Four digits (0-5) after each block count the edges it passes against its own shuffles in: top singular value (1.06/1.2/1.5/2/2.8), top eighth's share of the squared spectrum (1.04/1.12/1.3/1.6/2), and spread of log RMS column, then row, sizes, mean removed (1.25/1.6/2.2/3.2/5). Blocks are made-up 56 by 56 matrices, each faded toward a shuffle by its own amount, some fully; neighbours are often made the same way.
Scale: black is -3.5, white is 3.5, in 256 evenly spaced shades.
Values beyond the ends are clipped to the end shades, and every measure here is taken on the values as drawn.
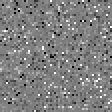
0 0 0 0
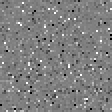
1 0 0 0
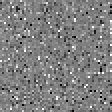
2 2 1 0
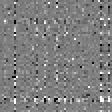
4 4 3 2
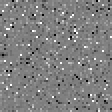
0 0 0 0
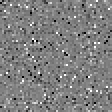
2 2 0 0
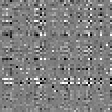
5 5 3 3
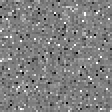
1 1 0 0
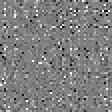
3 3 2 2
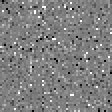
2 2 0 1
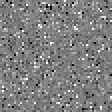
1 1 0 0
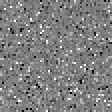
1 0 0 0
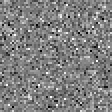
2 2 0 0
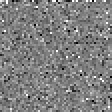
2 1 0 1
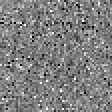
1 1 0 0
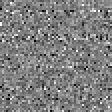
2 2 0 2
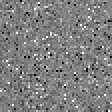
0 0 0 0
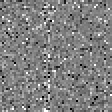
1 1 1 0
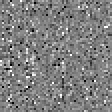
1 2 2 0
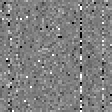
3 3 2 0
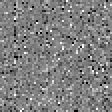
1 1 1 0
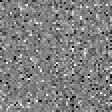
1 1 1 0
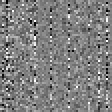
2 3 4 0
